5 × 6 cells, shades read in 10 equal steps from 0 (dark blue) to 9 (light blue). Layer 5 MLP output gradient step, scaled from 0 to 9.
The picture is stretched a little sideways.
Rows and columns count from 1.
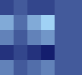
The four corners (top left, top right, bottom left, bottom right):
2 3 5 3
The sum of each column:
20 15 19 22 15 15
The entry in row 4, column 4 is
0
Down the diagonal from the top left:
2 4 5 0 3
